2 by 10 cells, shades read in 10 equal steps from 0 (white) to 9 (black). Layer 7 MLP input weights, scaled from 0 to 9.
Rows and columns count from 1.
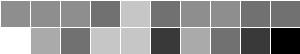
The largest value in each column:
4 4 5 5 2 7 4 5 7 9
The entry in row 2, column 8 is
5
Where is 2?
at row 1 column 5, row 2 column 4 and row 2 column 5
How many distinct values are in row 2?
6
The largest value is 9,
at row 2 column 10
